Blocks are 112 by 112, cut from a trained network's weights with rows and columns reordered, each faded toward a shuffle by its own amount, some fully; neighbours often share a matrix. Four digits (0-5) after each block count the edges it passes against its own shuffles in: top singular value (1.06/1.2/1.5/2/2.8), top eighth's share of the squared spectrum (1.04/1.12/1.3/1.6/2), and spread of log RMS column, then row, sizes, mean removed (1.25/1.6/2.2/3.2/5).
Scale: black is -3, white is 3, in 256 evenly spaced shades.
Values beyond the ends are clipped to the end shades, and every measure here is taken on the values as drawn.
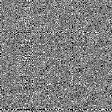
4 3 3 2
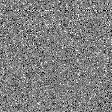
3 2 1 1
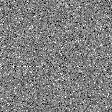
2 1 1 0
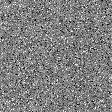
0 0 0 0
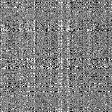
4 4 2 4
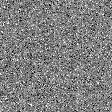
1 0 0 0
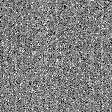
2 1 0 0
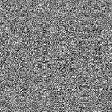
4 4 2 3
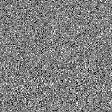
3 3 2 2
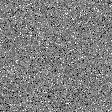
0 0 0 0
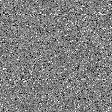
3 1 0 1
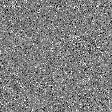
2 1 1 0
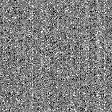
3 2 0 2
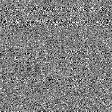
3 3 1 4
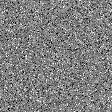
0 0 0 0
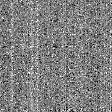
3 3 1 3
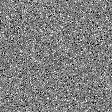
0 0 0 0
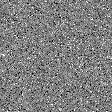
0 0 0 0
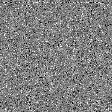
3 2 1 1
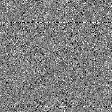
3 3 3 2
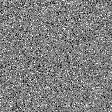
1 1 0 1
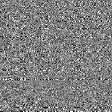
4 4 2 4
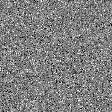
2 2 0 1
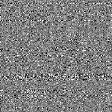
3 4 2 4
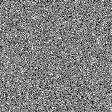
1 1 0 1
